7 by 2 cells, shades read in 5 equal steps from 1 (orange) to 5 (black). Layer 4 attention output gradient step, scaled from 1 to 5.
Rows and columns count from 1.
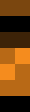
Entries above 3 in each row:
0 2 2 0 0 0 2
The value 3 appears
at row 1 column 1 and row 1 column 2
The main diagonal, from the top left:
3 5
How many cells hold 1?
2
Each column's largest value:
5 5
